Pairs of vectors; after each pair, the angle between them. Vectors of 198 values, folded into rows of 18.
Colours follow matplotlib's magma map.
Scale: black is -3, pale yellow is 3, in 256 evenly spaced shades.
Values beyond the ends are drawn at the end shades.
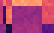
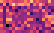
partly aligned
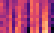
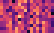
partly aligned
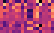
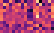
nearly parallel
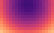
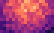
nearly opposite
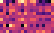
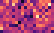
partly opposed
